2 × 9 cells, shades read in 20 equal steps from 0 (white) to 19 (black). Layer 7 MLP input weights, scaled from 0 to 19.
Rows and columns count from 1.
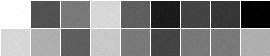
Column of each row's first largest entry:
9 6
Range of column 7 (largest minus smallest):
4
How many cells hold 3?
2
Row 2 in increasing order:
3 4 6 6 10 10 10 12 14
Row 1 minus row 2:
-3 7 -2 -1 2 3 4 5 13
